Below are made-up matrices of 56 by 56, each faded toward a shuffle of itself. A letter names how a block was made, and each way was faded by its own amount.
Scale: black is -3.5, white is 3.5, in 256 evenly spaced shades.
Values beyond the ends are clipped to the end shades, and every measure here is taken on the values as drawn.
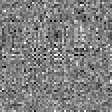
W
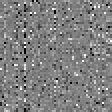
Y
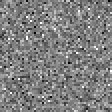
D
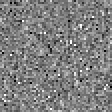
D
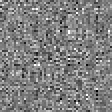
W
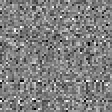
W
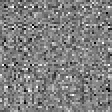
W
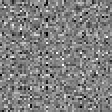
W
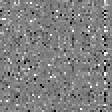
Y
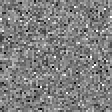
D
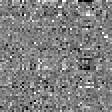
W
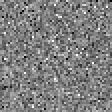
D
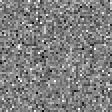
D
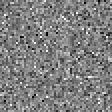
D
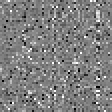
Y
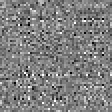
W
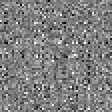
W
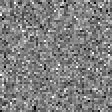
D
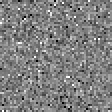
D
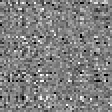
W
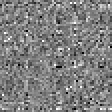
W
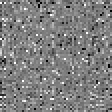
Y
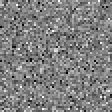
D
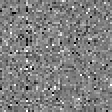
Y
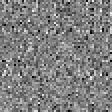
W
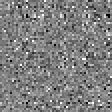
W
